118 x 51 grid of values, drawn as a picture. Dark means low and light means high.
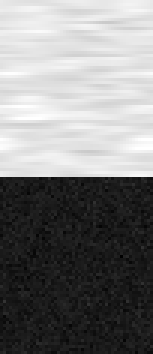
The table splits into 2 rows of 1 panel. Panel 1,1: very high, streaked across, faint in contrast. Panel 2,1: very low, fine-grained, faint in contrast.
